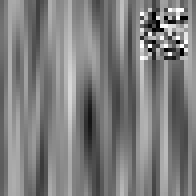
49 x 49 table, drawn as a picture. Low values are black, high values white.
Slope: none. Grain: streaks running down. Roughest part: top right. Odd patch: rougher, in the top right.
